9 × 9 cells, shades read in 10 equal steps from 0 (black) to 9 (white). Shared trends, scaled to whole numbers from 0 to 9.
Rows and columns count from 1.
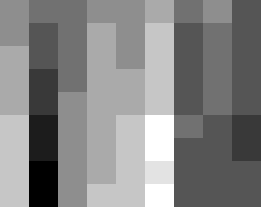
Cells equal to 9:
3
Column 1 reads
5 5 6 6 6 7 7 7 7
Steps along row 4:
down up up same up down up down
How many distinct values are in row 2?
5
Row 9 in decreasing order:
9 7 7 7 5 3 3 3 0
